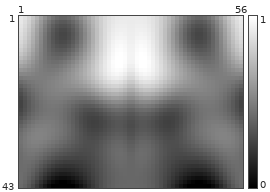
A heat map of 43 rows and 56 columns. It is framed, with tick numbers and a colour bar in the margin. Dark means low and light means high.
Ninth with the highest average: top middle. Grain: smooth. Lone odd cells: none. Calmest part: bottom middle. Mirror symmetry: left to right. Slope: up to the top.
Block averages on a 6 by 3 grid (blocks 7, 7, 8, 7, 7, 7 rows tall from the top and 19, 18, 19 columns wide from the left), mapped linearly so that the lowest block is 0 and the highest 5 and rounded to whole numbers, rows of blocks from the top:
252
252
242
111
111
010
